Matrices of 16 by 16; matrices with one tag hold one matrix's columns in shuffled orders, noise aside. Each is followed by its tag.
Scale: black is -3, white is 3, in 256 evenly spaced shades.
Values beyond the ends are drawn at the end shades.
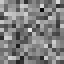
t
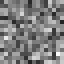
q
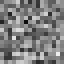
q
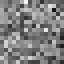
t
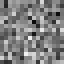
q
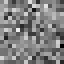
t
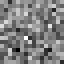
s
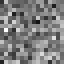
q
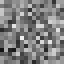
s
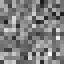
q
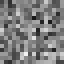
q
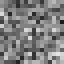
q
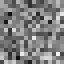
q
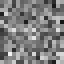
q
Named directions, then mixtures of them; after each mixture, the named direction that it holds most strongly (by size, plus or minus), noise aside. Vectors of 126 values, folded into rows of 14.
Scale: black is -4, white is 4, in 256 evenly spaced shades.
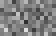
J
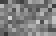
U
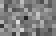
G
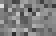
G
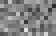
J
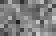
U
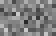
J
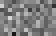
J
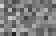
G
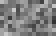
U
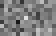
G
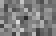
G
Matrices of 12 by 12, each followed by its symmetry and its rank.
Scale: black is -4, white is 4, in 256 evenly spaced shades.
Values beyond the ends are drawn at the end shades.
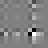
symmetric, rank one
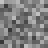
neither, full rank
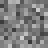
neither, full rank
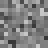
antisymmetric, full rank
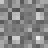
symmetric, rank two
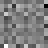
antisymmetric, rank two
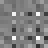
symmetric, rank two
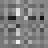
antisymmetric, rank two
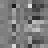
neither, rank two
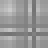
symmetric, rank one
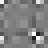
symmetric, rank two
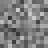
antisymmetric, full rank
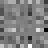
antisymmetric, rank two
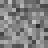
neither, full rank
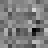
neither, rank two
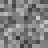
antisymmetric, full rank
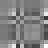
symmetric, rank one
